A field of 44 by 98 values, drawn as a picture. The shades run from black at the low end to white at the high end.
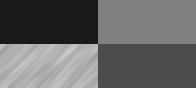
It is made of 2 by 2 panels. Panel 1,1: very low, flat. Panel 1,2: middling, flat. Panel 2,1: high, slanting up to the right, faint in contrast. Panel 2,2: low, flat.
